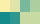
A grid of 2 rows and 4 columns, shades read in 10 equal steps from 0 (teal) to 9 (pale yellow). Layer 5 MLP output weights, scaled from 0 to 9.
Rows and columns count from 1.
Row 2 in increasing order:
0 1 7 7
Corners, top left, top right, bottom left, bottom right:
9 6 0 7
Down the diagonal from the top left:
9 1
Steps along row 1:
down down up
